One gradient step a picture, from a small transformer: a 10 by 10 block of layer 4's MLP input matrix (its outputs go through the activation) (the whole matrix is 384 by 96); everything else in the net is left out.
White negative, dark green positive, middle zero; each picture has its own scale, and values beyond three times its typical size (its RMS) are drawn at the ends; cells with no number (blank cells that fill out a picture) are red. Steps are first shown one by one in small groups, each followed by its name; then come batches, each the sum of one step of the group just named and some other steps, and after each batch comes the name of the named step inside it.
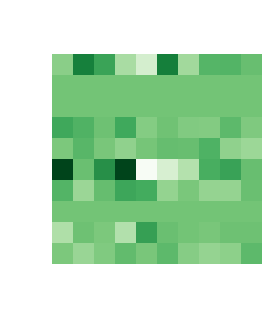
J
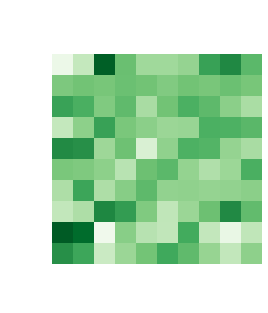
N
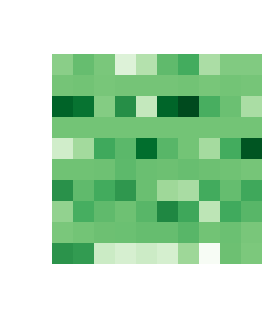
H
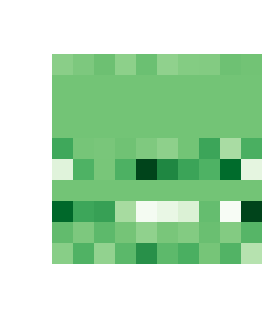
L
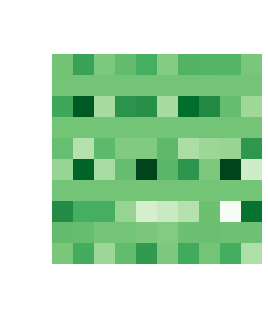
L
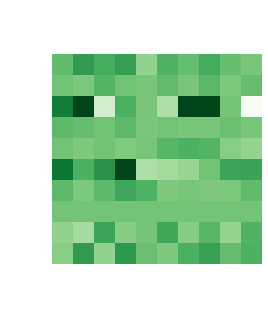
J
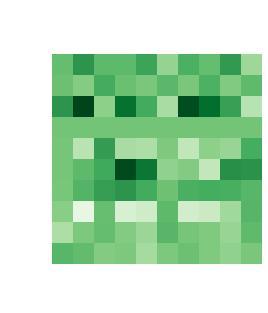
H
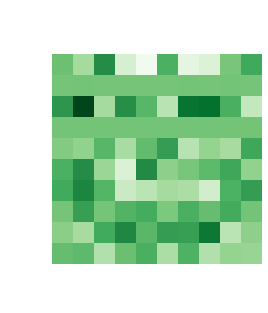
H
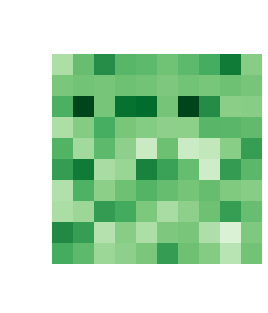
N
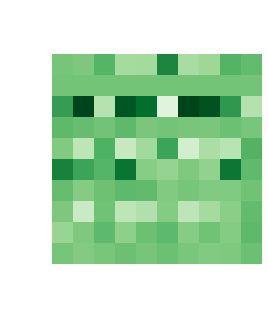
J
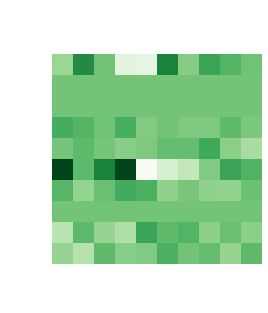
J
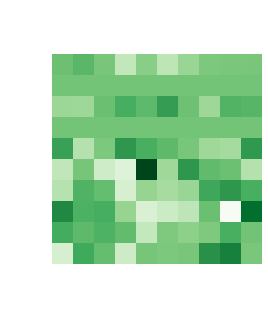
L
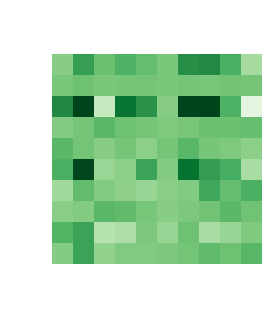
N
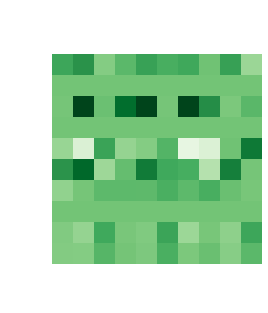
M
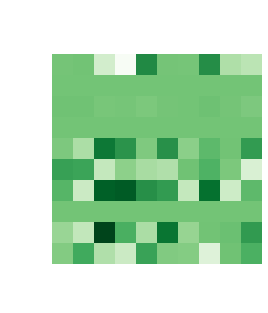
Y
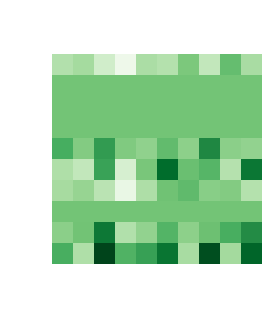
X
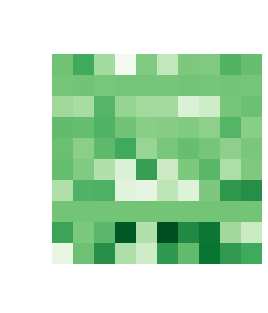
Y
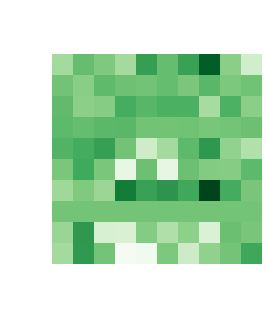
Y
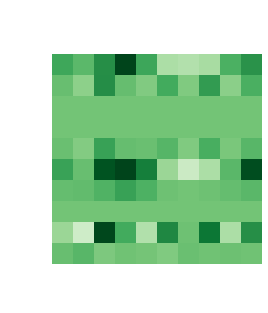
X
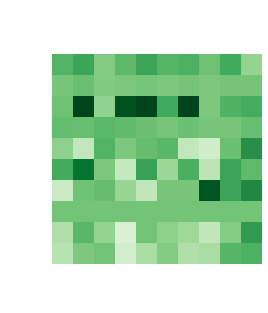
M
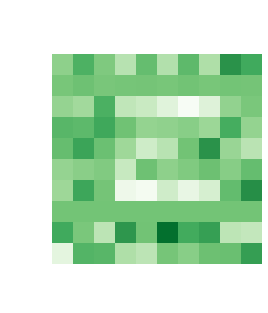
X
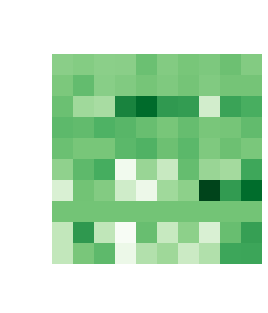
X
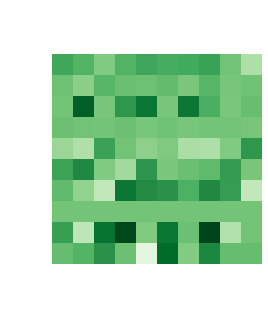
M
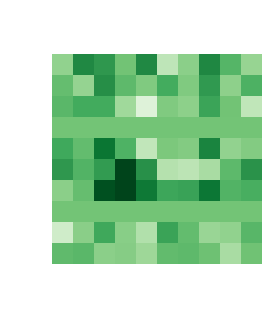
Y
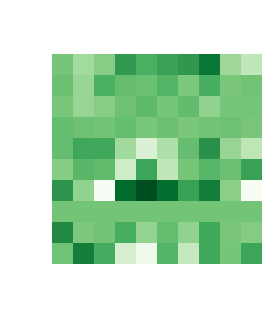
X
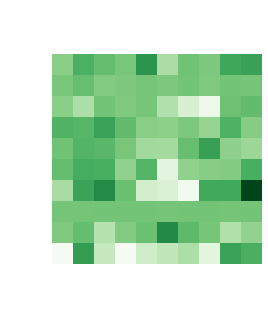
Y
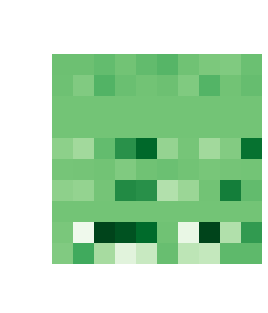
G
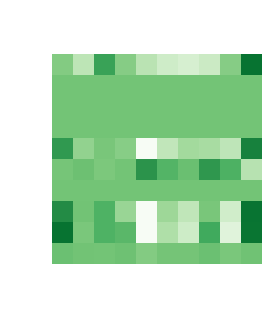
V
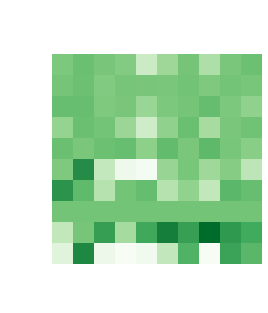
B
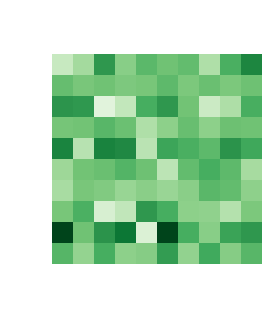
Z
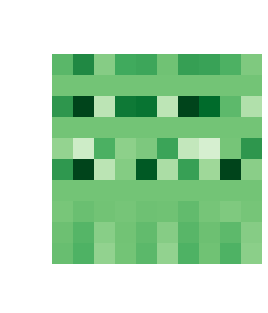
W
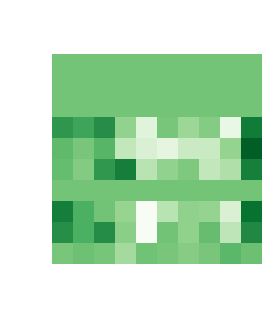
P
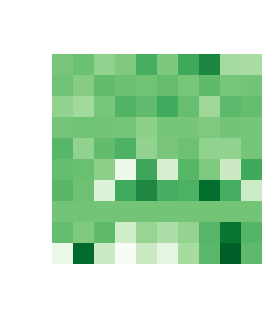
B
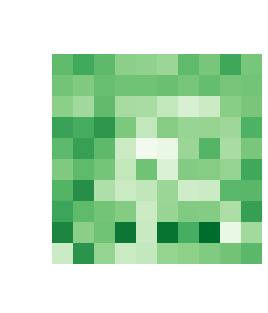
P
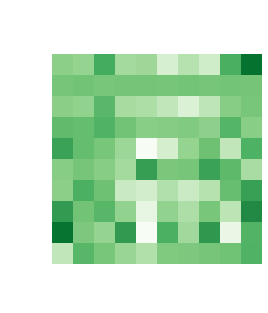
V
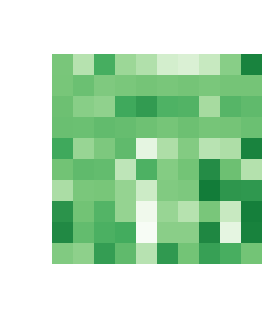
V
